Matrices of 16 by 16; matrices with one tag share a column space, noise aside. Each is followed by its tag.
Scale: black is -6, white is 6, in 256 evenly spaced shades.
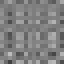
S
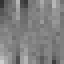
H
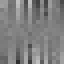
H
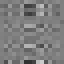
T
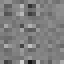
T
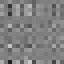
T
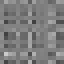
S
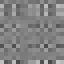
T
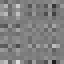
T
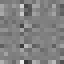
T
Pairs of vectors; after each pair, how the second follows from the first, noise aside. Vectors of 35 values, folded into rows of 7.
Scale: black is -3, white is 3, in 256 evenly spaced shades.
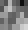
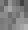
shrunk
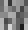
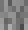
shrunk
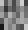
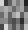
reversed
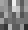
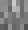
shrunk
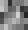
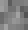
shrunk
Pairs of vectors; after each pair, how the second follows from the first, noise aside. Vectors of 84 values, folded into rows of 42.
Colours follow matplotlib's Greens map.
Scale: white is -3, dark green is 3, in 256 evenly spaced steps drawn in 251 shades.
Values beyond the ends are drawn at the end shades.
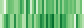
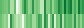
wrapped around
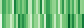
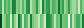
sign-scrambled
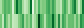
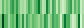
wrapped around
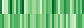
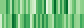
wrapped around
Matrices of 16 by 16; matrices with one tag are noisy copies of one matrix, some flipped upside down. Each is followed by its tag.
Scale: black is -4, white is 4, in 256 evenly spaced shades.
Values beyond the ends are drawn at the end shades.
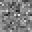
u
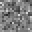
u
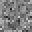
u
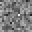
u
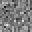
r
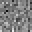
r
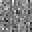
r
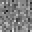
r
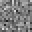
r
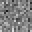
r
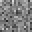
r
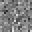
r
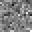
u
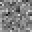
u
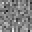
r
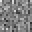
r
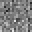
r
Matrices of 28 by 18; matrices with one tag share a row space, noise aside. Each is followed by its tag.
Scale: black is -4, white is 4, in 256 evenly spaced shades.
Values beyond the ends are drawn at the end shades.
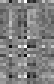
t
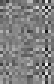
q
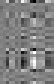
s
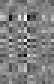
t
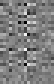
t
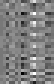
s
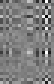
q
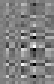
s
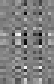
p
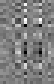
p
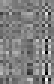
q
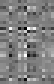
t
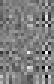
q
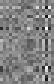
q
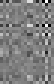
q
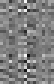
t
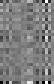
q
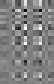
p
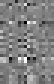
t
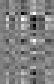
s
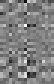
t
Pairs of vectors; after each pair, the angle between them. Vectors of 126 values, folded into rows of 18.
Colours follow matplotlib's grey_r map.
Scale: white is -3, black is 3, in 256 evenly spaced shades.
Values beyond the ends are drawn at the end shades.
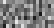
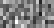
nearly parallel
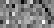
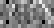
nearly opposite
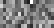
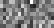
nearly parallel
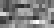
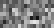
partly aligned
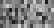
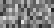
partly opposed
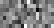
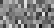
partly opposed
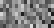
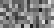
partly opposed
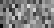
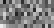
partly opposed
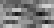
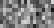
orthogonal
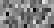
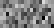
nearly parallel
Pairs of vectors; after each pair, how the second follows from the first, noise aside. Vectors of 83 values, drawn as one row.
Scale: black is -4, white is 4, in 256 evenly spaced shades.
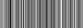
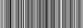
copied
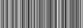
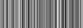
copied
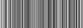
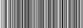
copied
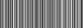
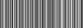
copied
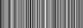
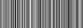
wrapped around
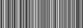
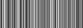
copied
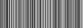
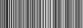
copied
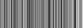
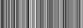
wrapped around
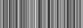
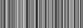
wrapped around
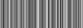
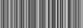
copied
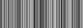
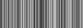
copied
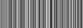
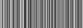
wrapped around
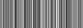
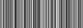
copied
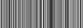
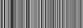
wrapped around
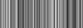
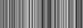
wrapped around
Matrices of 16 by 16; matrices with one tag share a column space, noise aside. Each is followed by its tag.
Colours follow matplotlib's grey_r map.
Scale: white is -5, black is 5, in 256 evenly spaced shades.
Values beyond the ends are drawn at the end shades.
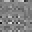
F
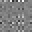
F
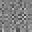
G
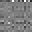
F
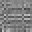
G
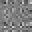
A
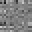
A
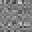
A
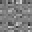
A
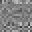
A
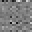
F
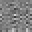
G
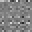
F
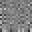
G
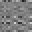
F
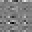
F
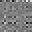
F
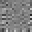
G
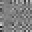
A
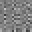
G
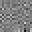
G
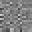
G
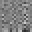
G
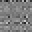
F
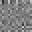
A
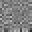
G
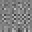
G
